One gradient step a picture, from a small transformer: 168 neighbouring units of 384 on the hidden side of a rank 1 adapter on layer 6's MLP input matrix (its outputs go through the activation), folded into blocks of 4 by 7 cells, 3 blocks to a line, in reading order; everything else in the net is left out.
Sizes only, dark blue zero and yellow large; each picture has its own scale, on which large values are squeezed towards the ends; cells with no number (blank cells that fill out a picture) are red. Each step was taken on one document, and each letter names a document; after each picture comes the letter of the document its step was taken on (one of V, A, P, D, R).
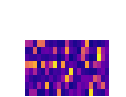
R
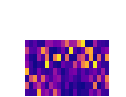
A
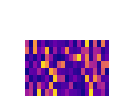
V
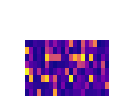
A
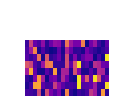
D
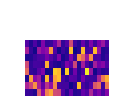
A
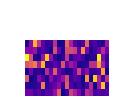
R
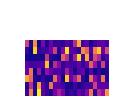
V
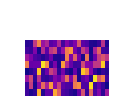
V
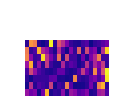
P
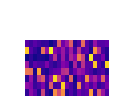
A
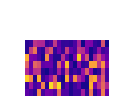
V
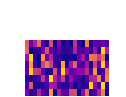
P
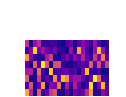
V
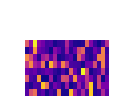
R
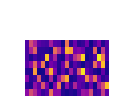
R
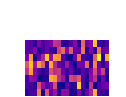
V
